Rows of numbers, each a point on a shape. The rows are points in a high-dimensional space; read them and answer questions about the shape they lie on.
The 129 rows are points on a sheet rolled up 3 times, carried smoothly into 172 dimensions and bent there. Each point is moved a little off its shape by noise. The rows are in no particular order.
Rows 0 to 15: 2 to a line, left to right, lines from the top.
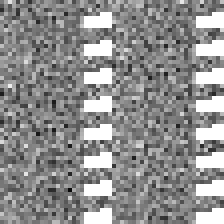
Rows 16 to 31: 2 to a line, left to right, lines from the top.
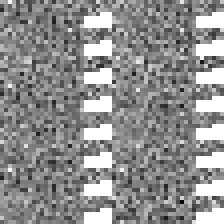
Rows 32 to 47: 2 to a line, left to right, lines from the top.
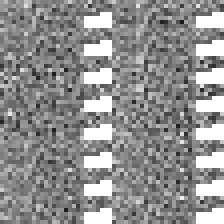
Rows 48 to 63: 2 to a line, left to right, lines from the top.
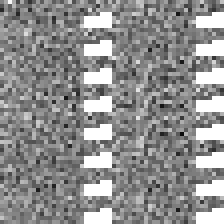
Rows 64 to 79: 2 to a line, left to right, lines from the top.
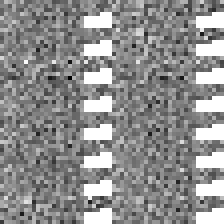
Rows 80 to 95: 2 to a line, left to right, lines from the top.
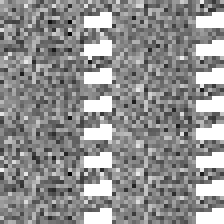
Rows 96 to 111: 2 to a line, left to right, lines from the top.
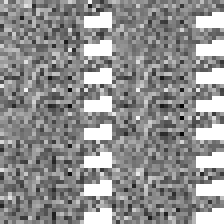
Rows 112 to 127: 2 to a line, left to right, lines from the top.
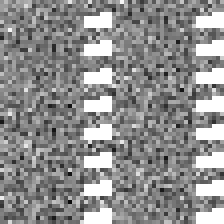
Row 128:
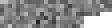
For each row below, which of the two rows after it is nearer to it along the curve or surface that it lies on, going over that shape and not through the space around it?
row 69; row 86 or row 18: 18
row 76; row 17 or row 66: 66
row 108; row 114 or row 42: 114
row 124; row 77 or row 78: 77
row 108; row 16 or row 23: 23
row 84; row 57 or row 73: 57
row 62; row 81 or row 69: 69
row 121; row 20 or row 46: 20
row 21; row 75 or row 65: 65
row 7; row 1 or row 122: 122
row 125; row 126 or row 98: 126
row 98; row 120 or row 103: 120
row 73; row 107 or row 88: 107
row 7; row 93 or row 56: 93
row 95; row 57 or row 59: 57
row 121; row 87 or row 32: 87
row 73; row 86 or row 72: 86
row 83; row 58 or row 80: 58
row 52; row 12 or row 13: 13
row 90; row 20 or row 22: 22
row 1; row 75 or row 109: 75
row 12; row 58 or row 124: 124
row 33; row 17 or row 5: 17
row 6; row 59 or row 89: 89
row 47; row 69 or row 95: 95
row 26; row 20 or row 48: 48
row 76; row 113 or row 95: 95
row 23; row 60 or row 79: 79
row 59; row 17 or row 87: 87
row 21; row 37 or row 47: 37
